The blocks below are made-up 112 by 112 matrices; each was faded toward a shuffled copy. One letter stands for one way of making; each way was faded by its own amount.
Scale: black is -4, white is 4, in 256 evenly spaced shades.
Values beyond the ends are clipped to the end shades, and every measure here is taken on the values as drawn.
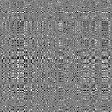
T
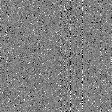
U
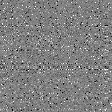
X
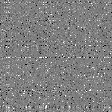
X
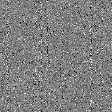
U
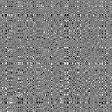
T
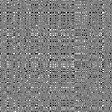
T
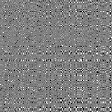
T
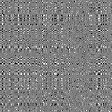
T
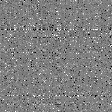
X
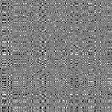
T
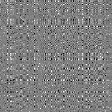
T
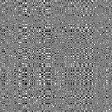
T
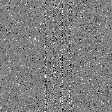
U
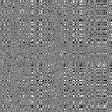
T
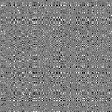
T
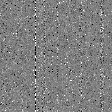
U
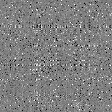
X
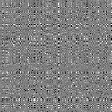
T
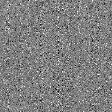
U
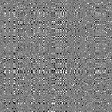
T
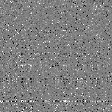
X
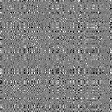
T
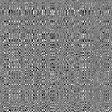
T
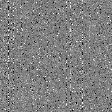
U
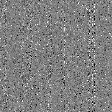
U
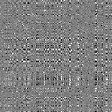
T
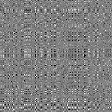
T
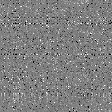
X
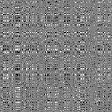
T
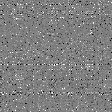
X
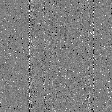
U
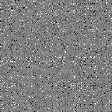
X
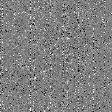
U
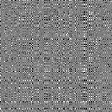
T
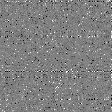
X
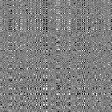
T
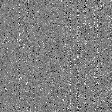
U
